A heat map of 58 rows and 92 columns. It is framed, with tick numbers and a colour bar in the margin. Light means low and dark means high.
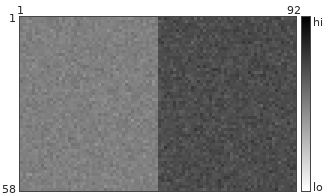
The table splits into one row of 2 panels. Panel 1,1: middling, fine-grained, faint in contrast. Panel 1,2: high, fine-grained, faint in contrast.
